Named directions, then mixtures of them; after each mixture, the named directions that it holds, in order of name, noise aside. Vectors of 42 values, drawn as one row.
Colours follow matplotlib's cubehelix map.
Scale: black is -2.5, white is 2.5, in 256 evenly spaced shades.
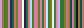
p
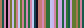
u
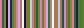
p, u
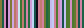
u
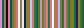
p, u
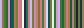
p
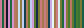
p, u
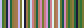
p, u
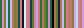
p, u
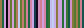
u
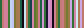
p
